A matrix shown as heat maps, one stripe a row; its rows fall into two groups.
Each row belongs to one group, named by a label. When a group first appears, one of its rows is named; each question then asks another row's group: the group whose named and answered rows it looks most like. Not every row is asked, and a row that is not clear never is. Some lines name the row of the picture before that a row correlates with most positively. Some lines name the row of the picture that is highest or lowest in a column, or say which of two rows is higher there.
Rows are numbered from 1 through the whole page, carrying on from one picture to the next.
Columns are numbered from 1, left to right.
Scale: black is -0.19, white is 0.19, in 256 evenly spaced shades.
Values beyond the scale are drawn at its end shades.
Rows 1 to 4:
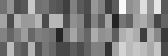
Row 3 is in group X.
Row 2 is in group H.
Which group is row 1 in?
X
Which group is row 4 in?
X
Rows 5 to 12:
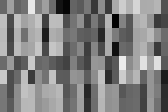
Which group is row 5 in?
X
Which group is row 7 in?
H
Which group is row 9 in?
X
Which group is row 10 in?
X
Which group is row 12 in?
H
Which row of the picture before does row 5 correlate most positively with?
4
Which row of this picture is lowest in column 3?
9
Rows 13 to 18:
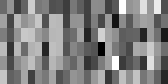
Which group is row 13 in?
X
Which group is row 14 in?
H
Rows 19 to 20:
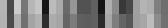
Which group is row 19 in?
H
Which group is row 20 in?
H
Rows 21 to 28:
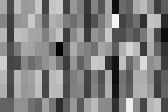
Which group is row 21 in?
H
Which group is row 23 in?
H
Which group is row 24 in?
X
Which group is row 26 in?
H
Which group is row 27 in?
H
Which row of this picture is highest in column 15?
25
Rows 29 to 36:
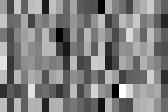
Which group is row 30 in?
X
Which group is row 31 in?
X
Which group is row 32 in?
X
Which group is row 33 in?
X
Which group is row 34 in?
H
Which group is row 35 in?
X
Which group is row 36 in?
H
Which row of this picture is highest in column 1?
33
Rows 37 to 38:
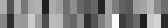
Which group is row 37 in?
H
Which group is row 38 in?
H
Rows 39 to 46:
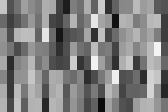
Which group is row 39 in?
X
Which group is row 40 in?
X
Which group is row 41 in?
X
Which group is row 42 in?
X
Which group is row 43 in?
X
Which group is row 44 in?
H
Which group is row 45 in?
H
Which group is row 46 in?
H
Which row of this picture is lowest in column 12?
43
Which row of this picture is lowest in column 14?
41
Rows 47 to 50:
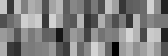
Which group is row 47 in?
H
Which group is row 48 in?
H
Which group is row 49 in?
X
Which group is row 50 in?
X
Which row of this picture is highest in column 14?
50
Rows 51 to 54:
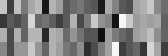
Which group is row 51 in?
H
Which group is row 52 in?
X
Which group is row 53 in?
H
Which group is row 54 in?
H
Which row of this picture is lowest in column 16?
52
